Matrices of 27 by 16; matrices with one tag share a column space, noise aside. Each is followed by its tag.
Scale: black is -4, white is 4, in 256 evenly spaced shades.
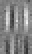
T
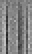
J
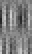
T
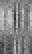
T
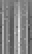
J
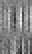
T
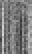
J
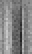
J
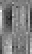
T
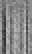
J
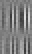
T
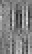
T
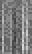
J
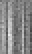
J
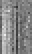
J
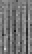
J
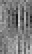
T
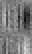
T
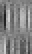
T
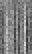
J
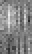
T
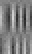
T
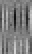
T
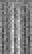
J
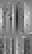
T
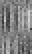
T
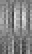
T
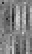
T
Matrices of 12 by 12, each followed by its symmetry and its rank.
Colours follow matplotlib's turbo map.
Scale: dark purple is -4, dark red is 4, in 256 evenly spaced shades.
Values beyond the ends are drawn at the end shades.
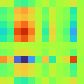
neither, rank one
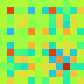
symmetric, rank two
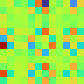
antisymmetric, rank two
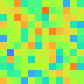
neither, full rank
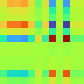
neither, rank one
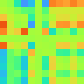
antisymmetric, rank two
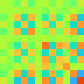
symmetric, rank two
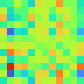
neither, rank two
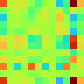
neither, rank two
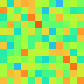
neither, full rank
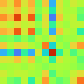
symmetric, rank two
